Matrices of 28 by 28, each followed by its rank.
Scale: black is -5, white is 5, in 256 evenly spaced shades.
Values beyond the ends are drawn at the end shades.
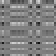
one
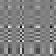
one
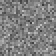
full rank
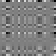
one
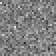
full rank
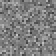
full rank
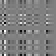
one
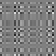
one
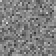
full rank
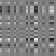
one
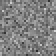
full rank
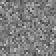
full rank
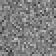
full rank
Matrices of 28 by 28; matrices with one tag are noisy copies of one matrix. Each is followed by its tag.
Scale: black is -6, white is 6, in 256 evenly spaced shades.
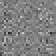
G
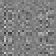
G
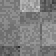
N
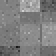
N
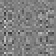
G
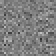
G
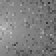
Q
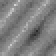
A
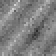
A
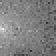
Q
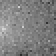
Q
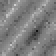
A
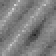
A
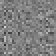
G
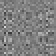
G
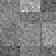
N
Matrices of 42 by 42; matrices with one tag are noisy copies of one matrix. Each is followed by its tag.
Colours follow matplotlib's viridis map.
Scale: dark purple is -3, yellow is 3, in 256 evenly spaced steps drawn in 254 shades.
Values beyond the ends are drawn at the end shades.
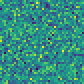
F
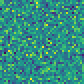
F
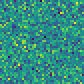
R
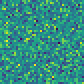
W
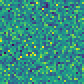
F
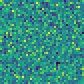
F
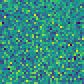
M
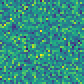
R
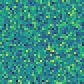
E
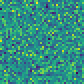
F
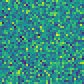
M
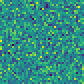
F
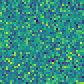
W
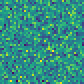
E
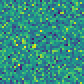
R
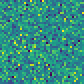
R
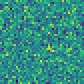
E
